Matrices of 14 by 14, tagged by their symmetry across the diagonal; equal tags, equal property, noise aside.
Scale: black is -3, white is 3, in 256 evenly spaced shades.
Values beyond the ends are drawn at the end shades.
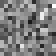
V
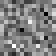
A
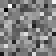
A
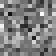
V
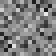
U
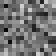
V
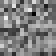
V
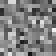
A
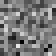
V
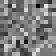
V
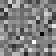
A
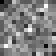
U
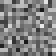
A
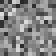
U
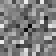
U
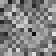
U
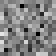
V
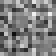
A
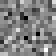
V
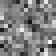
A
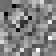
U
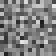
A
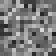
U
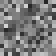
U
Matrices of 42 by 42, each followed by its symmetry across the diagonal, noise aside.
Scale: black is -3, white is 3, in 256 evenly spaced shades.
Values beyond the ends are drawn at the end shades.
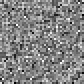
symmetric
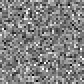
neither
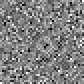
symmetric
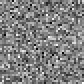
neither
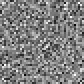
symmetric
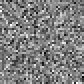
antisymmetric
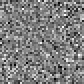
antisymmetric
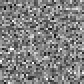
neither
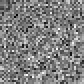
symmetric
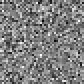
antisymmetric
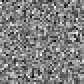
antisymmetric
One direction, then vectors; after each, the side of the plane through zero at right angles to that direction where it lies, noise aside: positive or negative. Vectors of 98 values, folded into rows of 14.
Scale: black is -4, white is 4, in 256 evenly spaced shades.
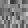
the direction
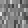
negative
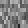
negative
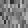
positive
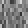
positive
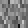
negative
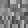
negative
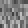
positive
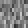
positive
